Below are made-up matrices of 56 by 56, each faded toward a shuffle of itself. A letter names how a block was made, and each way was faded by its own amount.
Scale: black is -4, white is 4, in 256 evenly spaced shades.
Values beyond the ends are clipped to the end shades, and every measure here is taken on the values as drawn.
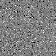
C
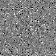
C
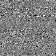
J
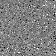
C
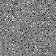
C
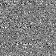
J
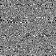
J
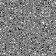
C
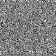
J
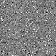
C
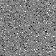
C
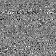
J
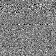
J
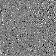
C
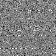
J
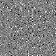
C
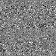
J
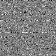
J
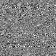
J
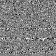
J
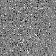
C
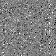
C
